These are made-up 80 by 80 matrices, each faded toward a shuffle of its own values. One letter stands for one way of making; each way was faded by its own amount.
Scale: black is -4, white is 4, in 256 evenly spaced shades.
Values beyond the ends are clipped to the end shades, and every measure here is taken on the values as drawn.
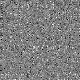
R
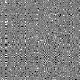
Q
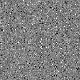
R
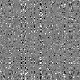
Q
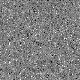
R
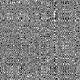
Q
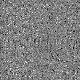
R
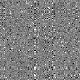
Q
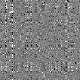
Q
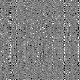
Q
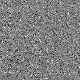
R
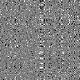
Q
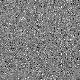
R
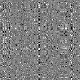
Q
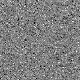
R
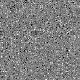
R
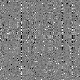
Q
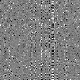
Q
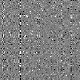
Q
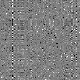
Q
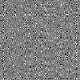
Q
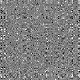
Q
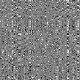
Q
